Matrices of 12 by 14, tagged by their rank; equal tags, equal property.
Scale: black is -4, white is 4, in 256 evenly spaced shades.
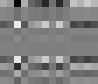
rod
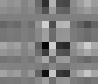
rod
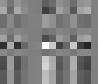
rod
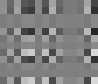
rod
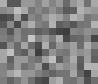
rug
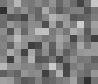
rug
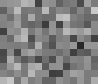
rug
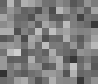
rug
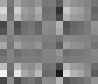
rod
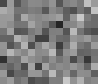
rug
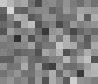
rug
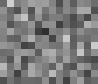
rug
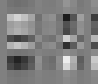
rod
